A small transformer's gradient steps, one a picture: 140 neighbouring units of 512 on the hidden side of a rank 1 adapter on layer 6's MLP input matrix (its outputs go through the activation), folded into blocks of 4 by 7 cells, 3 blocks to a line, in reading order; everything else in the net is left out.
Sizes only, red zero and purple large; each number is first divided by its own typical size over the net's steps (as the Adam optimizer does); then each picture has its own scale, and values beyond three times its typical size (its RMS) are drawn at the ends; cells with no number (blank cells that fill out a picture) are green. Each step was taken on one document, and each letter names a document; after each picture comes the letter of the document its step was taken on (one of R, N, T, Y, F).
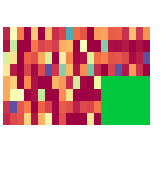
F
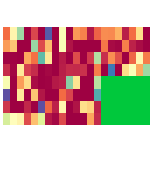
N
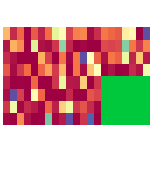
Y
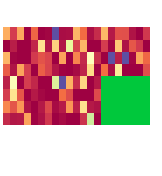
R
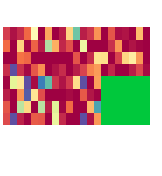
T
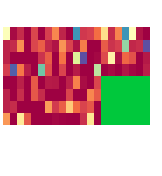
Y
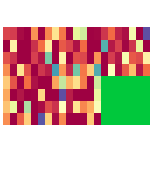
F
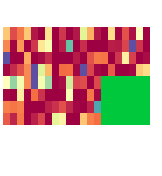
T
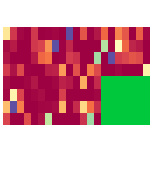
R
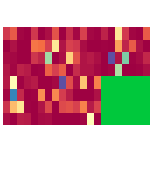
R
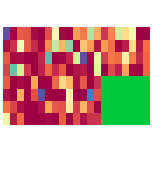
Y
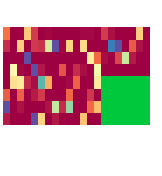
T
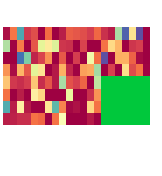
T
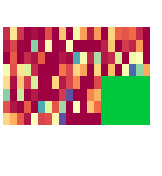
N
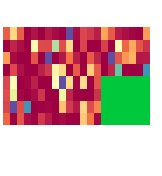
R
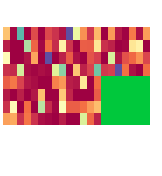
R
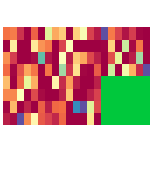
N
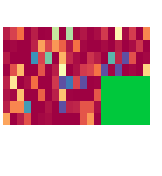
R
